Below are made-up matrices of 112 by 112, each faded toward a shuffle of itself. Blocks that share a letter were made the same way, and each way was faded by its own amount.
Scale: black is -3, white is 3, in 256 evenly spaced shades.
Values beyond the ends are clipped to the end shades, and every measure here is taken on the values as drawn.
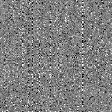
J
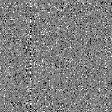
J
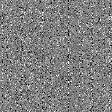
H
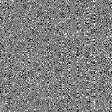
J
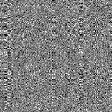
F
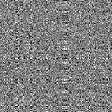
F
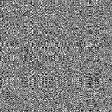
F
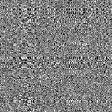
F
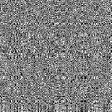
F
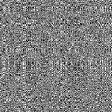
F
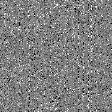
H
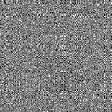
F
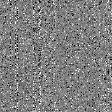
H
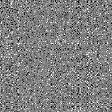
J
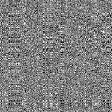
F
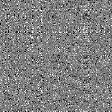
J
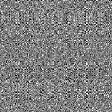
F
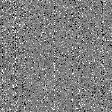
H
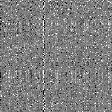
J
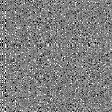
J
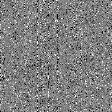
H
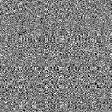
F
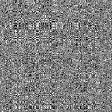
F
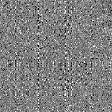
J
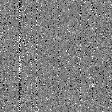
H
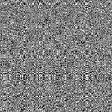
F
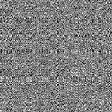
F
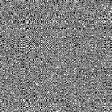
F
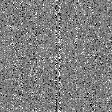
H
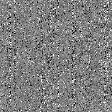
H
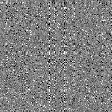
J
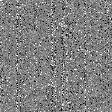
H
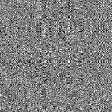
F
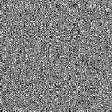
J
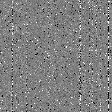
H
